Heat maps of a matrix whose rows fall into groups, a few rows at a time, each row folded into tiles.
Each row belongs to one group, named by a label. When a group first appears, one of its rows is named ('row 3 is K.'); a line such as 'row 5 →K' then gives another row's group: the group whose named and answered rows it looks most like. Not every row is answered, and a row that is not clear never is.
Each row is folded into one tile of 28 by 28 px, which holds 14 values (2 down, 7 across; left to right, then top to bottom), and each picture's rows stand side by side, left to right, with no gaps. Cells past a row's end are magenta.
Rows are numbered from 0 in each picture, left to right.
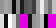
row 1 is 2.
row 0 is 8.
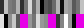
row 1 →8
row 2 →2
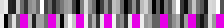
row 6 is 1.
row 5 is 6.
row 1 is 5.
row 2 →5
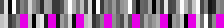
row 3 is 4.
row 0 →4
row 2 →2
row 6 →2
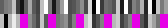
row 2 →1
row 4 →4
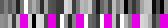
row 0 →1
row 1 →8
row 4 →8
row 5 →6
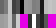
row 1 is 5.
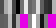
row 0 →1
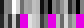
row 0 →2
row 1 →6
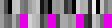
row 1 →6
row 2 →1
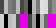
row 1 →2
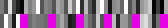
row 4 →5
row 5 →6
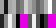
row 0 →2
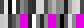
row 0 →4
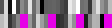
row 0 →4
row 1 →8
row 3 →2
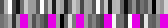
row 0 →1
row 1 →5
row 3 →5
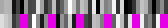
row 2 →2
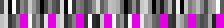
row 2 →4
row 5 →6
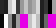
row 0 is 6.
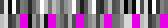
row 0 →4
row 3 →1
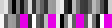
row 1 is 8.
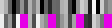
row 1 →8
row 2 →1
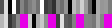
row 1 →5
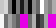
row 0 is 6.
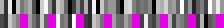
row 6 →5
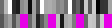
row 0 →1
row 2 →5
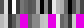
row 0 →4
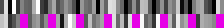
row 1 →1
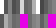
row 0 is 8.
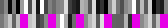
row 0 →1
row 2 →6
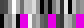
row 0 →2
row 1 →6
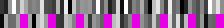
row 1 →5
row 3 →5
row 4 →4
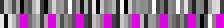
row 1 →1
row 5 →5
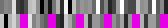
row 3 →5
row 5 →5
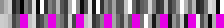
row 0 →6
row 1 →4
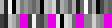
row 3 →8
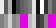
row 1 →4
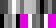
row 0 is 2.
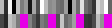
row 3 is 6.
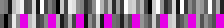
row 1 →4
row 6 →4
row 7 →5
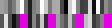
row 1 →2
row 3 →4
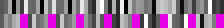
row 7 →5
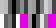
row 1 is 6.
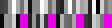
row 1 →2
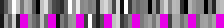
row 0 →2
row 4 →4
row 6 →1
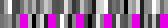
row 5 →2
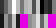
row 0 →2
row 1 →8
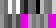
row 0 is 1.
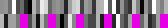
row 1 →2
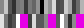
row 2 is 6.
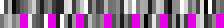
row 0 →8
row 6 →2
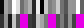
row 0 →2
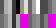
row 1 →1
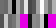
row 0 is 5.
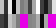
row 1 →1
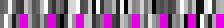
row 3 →4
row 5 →8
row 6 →2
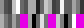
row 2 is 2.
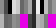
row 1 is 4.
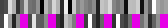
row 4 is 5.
